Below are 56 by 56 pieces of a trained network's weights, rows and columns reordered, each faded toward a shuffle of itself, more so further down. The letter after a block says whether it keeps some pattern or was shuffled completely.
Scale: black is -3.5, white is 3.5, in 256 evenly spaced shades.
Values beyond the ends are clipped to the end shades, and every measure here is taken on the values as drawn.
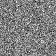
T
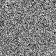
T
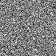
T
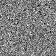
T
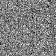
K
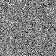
K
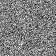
T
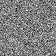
T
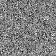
K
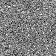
T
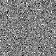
K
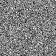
T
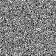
T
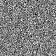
K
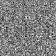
K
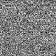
K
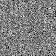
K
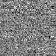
K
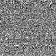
K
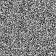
T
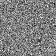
T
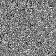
K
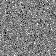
T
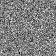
T
